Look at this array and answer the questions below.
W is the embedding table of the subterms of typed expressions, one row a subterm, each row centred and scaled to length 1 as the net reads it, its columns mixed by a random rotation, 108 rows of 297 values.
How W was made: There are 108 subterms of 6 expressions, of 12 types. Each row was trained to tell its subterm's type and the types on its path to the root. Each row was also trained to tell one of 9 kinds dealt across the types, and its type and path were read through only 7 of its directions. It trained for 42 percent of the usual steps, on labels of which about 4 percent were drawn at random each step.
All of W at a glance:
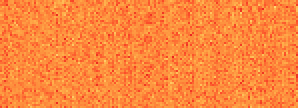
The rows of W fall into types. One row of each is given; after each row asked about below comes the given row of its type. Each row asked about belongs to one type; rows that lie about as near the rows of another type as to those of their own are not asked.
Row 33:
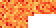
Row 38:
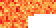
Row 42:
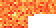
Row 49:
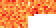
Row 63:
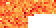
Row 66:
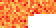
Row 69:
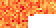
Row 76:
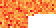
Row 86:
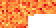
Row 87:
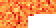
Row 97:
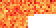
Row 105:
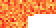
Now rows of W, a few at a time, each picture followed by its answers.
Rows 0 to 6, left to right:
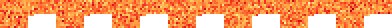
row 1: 66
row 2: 49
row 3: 42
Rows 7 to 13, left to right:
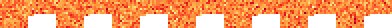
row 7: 33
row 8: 87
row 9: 86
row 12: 49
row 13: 87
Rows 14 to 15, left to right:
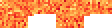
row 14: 87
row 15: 66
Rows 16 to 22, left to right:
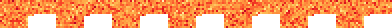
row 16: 105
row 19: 105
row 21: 63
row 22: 105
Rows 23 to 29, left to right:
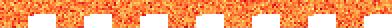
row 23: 87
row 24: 86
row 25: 69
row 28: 86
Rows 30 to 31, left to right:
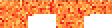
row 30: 33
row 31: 63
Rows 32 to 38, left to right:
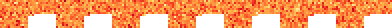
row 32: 76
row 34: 97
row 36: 97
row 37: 66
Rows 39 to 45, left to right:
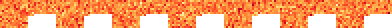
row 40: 33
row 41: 49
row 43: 97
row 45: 38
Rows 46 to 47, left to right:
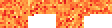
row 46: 49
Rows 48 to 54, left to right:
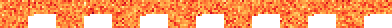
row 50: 42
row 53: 42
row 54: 42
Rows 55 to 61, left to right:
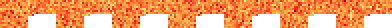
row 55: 49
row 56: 76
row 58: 33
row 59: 49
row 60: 97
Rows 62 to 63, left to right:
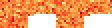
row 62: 105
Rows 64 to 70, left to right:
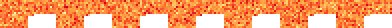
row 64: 42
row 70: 105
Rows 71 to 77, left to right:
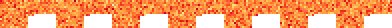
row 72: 66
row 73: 38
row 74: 105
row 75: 63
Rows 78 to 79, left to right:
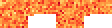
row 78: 38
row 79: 69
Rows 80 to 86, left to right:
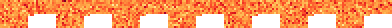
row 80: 66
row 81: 76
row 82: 38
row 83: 42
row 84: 42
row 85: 63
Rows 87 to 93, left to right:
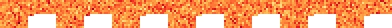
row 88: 66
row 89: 86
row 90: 33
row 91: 42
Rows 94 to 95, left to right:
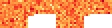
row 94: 105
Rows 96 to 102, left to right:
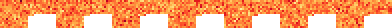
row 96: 97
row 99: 97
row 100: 66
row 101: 76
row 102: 33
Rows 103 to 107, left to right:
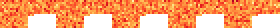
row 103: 97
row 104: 97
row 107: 105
